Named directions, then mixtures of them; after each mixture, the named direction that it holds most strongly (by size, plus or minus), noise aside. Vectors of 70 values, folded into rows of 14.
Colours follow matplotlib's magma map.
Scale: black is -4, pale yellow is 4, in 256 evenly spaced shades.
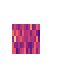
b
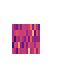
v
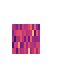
v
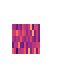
v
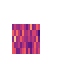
b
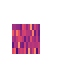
v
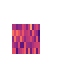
b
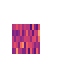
b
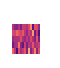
v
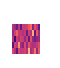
v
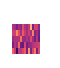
v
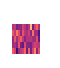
b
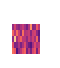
b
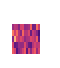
b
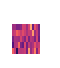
v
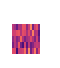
v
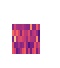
b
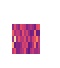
b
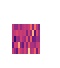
v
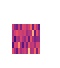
v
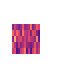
b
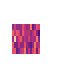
b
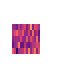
v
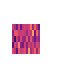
v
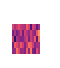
b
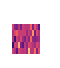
v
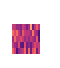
b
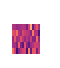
b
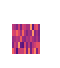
v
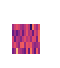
b
